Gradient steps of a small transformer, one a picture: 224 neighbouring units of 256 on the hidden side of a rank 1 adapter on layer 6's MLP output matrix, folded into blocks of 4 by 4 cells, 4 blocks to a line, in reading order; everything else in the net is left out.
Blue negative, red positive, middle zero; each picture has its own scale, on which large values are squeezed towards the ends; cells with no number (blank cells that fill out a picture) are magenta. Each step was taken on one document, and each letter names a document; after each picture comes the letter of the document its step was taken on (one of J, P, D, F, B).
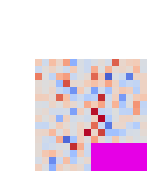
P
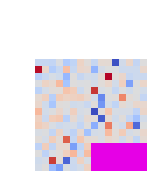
P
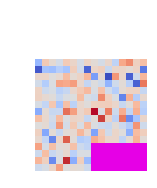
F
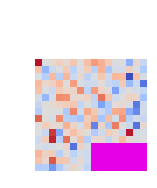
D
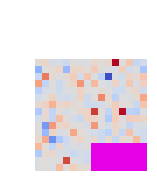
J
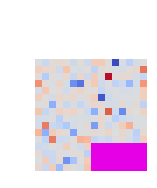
J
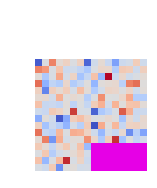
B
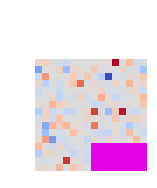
J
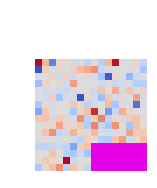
F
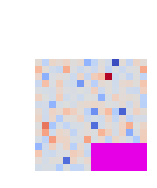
J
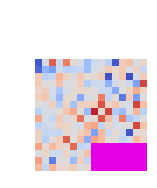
F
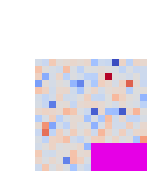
J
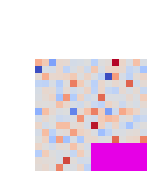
B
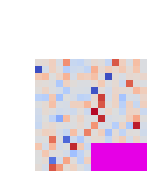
P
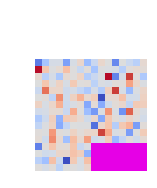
B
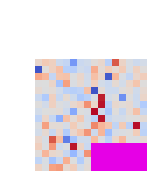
P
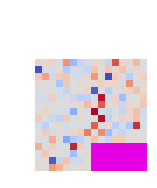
P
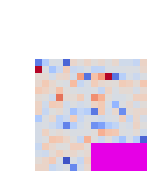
B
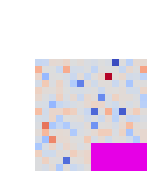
J
